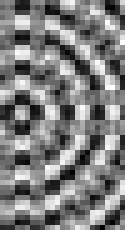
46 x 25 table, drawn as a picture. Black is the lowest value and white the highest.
No overall slope runs across the table. No row or column stands out. There is no seam. Concentric rings centre on the middle left.
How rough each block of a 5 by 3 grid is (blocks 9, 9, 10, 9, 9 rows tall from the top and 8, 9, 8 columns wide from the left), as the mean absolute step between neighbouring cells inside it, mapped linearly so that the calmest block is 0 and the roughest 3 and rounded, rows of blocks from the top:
0 2 2
1 2 3
2 1 1
1 3 2
1 2 3
